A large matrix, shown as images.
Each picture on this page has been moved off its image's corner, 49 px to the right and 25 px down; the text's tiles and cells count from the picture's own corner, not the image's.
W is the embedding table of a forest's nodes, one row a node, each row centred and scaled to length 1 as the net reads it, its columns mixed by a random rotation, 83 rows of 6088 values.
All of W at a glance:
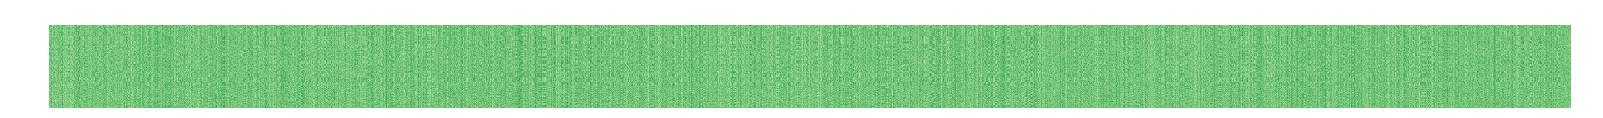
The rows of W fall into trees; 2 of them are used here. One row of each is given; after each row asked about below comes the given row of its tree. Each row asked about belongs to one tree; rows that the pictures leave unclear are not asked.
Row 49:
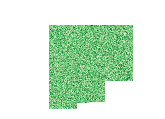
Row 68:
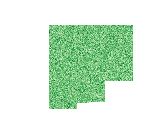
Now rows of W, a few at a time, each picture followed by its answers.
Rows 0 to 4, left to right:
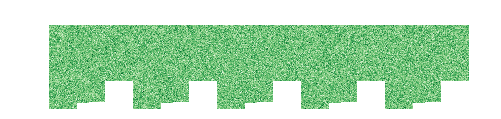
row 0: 68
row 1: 49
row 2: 49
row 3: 68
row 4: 68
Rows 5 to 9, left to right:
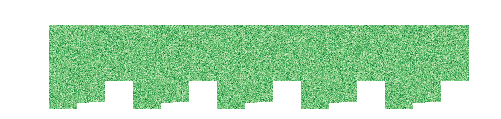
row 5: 49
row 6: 68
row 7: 68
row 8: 68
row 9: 68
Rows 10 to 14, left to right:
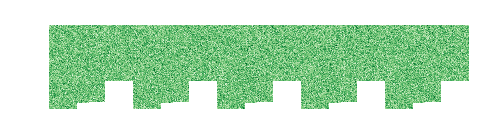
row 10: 68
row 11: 49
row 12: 49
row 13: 49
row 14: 49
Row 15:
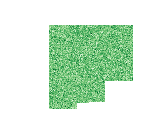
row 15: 68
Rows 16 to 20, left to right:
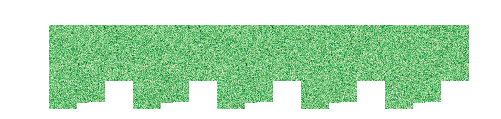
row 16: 49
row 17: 49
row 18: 49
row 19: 68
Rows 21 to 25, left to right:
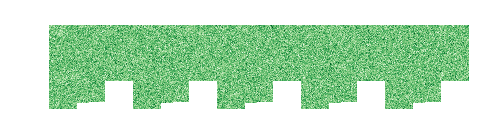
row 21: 68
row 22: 68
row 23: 49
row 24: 49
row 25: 68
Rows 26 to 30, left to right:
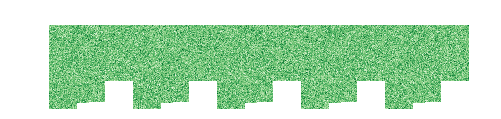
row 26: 68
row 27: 49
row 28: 68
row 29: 68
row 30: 68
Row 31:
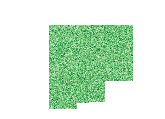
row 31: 49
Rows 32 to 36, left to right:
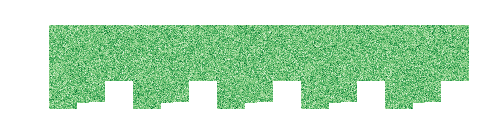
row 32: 49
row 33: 68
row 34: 68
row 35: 49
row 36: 49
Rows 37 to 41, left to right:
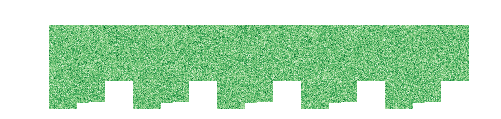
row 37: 49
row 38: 49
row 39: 68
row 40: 68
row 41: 49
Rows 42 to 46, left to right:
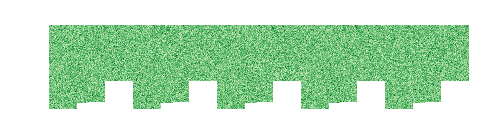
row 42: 49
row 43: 68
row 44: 49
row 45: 49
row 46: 68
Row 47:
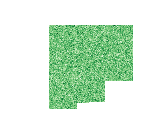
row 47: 68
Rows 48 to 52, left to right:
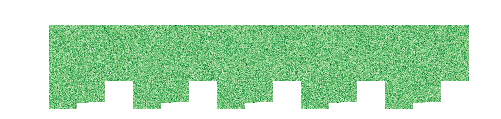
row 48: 49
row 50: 49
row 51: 49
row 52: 68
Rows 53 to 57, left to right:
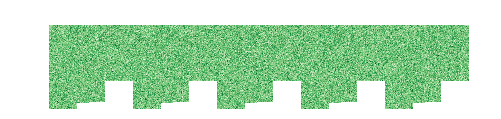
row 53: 68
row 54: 68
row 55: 68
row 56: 68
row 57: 49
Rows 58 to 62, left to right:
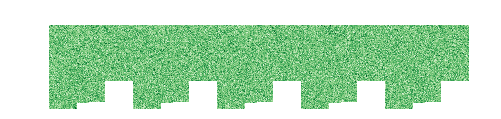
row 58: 49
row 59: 49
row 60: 49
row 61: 68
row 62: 49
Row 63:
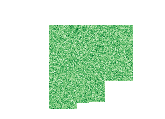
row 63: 68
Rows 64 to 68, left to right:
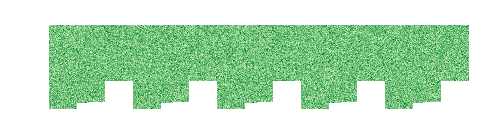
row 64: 49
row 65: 68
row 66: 49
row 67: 68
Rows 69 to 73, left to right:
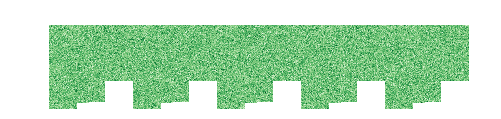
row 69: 49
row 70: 68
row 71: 68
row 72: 49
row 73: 49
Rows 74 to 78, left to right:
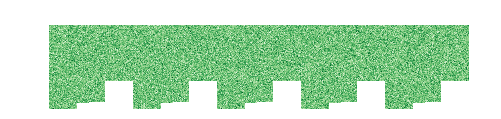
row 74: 68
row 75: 49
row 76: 68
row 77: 49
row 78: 68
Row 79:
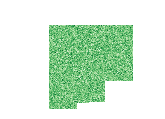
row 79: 68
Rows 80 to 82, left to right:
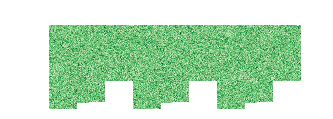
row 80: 49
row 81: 49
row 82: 68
